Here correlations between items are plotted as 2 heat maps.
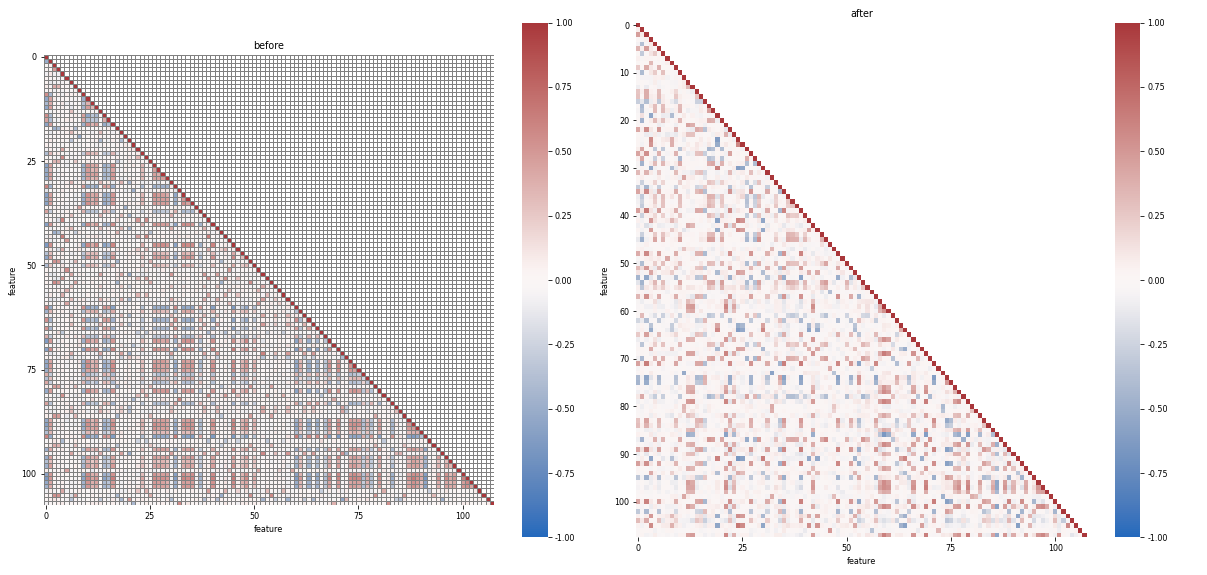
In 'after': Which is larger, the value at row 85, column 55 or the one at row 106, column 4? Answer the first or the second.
the first
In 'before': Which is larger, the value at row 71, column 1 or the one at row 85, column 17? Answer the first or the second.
the second
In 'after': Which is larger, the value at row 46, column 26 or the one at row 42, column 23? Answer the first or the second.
the second
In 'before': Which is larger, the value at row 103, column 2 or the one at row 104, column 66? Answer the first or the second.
the first
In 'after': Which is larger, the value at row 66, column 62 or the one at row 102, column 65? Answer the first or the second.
the first
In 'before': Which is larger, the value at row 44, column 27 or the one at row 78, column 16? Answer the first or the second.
the first
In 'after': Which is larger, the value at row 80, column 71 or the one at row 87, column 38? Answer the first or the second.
the second
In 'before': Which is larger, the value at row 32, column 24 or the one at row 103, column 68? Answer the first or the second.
the second
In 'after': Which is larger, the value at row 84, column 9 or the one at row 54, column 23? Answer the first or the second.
the first
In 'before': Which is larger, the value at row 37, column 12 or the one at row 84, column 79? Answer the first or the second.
the second
